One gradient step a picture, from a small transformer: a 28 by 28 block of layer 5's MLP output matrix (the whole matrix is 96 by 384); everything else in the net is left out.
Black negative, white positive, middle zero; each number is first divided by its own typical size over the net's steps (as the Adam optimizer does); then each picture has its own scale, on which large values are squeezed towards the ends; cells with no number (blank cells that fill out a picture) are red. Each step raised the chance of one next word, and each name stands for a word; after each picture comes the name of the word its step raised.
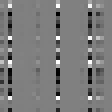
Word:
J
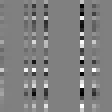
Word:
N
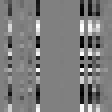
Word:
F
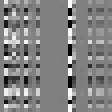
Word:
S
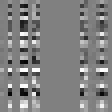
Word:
N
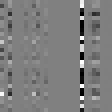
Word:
J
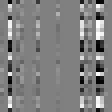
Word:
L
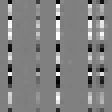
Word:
L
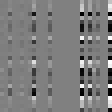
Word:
J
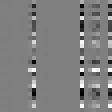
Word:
N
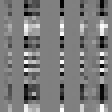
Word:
F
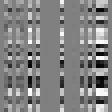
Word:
S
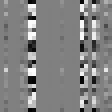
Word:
L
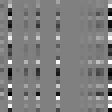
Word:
J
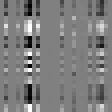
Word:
F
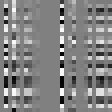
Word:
S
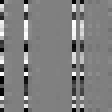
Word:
L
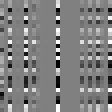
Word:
S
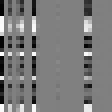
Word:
F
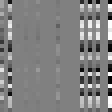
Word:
L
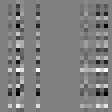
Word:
N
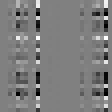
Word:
J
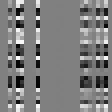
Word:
S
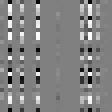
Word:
L
